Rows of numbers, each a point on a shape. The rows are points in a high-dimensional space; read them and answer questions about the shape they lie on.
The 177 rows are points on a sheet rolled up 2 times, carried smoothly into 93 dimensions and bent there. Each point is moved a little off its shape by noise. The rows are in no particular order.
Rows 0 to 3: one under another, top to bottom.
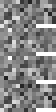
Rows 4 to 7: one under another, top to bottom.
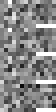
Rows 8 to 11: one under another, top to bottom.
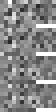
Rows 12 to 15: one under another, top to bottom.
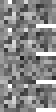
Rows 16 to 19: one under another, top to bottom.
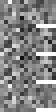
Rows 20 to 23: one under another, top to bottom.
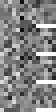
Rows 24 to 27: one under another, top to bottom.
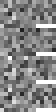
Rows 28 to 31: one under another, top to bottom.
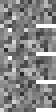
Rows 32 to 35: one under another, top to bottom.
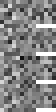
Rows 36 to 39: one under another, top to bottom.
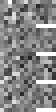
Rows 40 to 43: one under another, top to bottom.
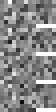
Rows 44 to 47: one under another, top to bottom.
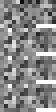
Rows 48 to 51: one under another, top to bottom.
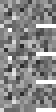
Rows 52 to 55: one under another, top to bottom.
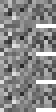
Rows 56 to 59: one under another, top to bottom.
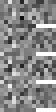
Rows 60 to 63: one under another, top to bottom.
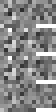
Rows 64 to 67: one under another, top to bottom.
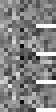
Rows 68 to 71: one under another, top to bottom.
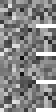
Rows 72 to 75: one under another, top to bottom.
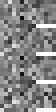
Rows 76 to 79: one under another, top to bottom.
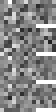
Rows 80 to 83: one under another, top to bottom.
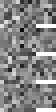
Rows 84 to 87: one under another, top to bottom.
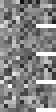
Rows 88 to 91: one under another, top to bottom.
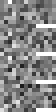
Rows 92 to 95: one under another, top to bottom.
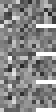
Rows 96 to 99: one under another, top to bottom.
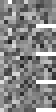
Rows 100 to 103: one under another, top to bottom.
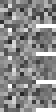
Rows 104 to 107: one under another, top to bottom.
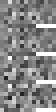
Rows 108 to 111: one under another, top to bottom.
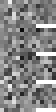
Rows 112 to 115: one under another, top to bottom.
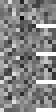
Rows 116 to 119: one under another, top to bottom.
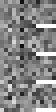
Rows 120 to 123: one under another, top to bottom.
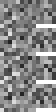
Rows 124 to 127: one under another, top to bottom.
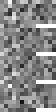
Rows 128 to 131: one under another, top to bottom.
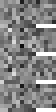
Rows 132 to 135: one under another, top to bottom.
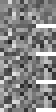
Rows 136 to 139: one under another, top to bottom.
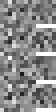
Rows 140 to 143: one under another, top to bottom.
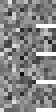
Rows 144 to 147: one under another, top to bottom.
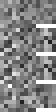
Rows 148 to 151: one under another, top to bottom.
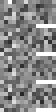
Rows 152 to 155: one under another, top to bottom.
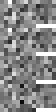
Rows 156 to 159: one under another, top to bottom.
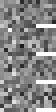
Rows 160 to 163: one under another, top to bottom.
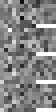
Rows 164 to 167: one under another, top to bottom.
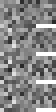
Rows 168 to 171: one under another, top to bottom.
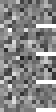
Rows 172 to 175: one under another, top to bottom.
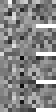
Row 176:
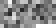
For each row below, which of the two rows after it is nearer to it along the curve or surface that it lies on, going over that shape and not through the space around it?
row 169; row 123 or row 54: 123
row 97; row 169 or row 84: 169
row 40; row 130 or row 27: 27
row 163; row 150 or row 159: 150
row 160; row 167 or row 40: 40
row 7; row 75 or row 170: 170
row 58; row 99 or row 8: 8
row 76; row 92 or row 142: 142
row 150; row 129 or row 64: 64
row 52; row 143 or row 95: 143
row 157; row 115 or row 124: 124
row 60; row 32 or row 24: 24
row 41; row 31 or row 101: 101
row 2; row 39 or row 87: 87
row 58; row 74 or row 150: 74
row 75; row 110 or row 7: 110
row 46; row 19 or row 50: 50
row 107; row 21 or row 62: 62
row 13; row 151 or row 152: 152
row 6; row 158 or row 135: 135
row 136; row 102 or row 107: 102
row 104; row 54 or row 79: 79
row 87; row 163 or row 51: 163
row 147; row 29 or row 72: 29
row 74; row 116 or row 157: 116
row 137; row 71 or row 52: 71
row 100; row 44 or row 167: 44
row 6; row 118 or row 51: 118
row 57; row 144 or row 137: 144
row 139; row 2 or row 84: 2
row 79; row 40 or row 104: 104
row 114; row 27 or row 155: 27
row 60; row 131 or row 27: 131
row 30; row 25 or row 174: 174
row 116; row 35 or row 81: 81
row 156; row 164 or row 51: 164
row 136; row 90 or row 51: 51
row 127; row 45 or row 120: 45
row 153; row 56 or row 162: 56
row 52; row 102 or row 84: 102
